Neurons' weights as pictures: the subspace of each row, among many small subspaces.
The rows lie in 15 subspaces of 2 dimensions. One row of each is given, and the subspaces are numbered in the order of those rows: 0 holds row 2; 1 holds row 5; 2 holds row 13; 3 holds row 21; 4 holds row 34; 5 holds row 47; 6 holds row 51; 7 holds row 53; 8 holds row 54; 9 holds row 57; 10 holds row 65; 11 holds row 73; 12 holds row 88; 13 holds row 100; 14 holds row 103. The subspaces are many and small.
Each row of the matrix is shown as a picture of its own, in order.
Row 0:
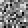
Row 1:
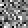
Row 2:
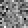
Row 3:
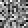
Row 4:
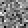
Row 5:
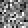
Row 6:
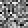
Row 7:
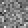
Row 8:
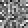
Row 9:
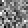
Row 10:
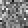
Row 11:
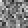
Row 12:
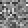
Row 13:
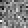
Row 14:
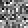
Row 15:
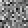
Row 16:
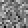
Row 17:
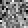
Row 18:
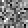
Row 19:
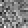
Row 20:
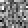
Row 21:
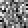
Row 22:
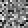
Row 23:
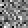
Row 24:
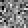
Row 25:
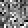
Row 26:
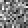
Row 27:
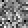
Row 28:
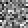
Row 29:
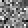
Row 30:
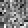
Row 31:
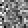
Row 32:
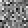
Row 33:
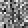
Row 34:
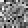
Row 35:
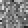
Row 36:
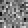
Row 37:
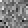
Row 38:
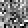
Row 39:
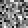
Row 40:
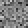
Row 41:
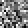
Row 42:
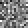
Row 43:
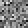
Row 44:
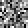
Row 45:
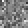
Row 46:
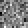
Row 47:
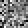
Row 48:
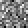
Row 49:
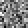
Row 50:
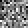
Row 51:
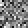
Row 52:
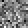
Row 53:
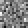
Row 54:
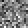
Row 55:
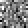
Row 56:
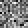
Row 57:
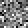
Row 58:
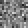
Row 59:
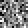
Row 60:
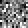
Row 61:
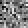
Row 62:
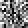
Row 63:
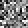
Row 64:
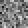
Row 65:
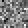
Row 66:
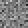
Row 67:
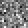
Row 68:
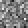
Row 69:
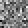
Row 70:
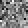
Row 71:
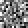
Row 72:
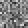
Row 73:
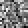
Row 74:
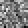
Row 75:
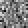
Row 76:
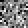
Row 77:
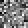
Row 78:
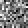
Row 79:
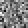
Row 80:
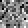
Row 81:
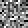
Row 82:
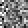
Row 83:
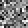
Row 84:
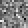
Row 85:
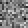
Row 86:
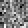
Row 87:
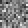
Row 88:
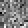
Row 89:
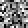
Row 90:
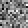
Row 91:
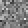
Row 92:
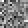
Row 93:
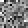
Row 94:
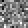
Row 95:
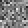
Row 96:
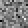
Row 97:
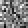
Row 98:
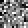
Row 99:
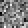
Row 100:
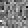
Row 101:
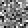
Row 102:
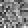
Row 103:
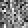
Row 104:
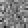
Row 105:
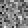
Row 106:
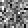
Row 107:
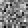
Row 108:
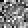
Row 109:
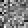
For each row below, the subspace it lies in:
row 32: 2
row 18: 10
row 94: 13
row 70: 0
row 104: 2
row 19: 11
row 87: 1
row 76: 10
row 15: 2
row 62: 14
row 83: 13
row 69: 13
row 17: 0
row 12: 14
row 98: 5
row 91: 0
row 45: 8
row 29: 10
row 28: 5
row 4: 9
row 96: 9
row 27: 8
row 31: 0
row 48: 8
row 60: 1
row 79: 3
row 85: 5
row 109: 5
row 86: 12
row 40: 9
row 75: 3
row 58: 5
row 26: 4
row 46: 7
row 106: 10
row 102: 11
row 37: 10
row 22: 5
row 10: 0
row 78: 4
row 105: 6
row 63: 13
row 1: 6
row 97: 12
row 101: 9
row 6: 14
